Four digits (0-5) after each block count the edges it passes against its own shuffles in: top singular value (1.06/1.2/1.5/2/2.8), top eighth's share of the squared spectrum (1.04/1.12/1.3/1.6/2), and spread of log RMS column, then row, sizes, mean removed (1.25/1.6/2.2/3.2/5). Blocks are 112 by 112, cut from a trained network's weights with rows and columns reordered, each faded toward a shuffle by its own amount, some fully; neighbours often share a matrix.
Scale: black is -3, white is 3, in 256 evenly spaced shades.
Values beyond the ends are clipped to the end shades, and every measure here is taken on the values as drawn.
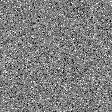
0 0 0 0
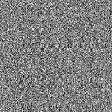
4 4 2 1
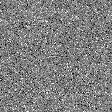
1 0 0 0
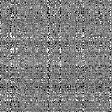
4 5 4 3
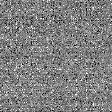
3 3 2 1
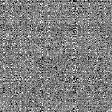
3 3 3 2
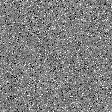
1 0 0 0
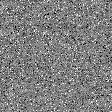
1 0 0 0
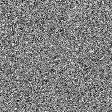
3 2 0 0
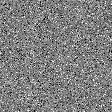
0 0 0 0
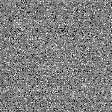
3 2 1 1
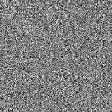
3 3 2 1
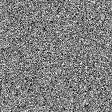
0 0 0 0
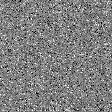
1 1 0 1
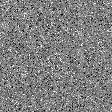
0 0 0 0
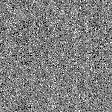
2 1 0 1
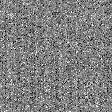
2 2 0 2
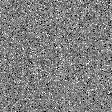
1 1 0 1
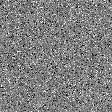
1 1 0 0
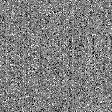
3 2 1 1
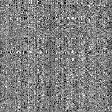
3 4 2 3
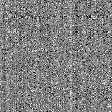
3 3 1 2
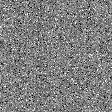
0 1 0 0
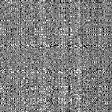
4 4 2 4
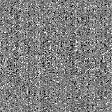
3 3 1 2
